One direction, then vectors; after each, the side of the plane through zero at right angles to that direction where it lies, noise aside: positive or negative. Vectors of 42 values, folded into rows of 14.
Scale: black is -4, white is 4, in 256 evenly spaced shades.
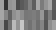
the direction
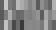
negative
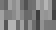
positive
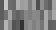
negative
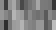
positive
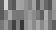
negative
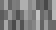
negative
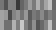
positive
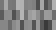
negative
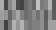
positive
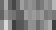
negative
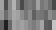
positive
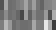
negative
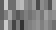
negative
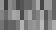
positive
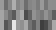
positive
